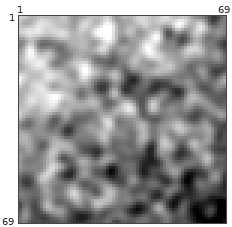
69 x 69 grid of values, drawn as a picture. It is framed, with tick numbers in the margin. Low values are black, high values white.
There are no regular stripes. The field climbs toward the top left. The histogram is bell-shaped. Neither half mirrors the other. No single row or column stands out from its neighbours.
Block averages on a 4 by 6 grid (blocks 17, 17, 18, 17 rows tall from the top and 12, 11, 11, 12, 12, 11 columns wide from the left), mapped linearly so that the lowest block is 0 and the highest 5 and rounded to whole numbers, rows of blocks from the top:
5 4 4 4 4 3 / 5 4 3 2 2 2 / 3 2 3 2 3 2 / 2 2 2 1 1 0
